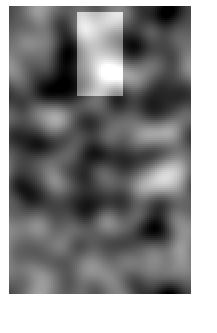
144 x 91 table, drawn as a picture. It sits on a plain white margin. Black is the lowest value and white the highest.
Slope: none. Odd patch: higher, in the top middle. Roughest part: top middle. Ninth with the highest average: top middle.
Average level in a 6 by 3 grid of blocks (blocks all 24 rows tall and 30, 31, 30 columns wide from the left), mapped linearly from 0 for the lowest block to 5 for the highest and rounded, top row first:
2 5 0
0 5 1
1 1 2
1 0 4
2 1 1
3 3 2
